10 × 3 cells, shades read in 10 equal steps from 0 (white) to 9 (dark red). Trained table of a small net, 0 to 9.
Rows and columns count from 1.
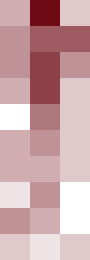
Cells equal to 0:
3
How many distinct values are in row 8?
3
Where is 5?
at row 5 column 2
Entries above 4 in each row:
1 2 1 1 1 0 0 0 0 0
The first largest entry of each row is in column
2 2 2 2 2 2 1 2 1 1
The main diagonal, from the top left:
3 6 4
